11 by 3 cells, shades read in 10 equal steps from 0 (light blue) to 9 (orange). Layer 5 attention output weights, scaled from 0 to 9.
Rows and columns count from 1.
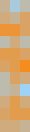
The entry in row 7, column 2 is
6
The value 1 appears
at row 1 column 2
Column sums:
55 61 54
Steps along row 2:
down up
